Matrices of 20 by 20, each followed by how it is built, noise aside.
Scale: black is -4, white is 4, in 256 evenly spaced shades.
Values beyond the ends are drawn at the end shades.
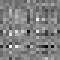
low rank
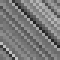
Toeplitz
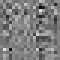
low rank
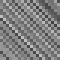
Toeplitz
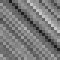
Toeplitz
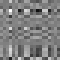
low rank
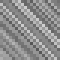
Toeplitz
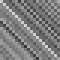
Toeplitz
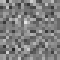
low rank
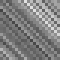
Toeplitz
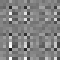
low rank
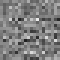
low rank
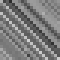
Toeplitz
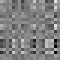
low rank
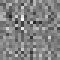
low rank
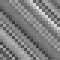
Toeplitz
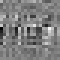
low rank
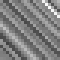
Toeplitz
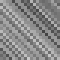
Toeplitz
